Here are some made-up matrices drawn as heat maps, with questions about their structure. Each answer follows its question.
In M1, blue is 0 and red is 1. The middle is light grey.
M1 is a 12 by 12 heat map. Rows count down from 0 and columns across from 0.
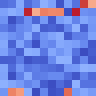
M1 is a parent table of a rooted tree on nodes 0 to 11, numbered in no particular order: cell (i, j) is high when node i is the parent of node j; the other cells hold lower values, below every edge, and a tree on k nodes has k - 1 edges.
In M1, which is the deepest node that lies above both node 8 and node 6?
11
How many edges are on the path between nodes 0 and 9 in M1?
3
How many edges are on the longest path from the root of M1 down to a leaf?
3
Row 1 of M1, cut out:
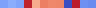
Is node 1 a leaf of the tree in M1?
no
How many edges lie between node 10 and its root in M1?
1
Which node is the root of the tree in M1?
0
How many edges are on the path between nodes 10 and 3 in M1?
4
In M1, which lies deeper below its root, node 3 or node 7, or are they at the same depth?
the same depth
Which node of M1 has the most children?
1
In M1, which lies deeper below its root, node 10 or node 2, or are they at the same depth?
node 2
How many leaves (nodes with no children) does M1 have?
9
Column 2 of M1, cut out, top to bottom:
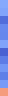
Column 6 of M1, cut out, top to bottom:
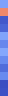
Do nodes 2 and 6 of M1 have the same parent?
no
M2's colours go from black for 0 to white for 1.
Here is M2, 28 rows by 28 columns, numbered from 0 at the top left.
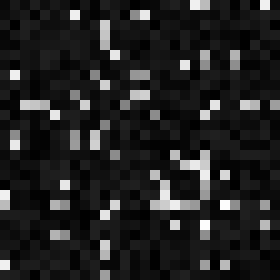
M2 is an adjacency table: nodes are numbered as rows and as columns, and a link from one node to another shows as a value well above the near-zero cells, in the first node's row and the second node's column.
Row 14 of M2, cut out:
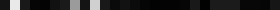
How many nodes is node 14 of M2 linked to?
3
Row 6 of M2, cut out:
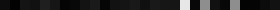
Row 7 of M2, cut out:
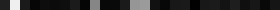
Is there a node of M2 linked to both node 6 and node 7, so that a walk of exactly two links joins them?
no
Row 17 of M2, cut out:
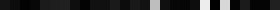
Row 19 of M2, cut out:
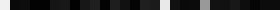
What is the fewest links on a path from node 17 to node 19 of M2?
2
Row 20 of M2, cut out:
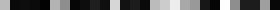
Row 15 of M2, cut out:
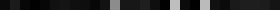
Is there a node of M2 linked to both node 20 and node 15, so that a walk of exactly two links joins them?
yes
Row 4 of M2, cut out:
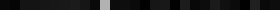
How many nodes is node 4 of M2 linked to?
1
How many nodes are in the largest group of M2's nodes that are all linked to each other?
3
